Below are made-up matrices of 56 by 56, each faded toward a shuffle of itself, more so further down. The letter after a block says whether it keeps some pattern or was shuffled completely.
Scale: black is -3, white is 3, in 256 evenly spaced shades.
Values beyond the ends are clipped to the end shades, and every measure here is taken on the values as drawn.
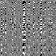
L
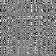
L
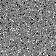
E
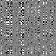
L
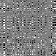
L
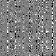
L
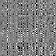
L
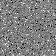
E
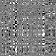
L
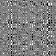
L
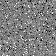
E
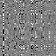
L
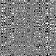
L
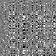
L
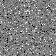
E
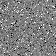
E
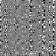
L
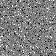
E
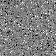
E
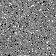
E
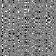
L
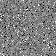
E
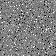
E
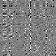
L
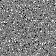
E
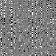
L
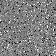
E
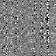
L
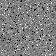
E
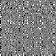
L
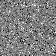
E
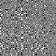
L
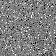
E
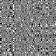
L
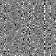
L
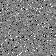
E
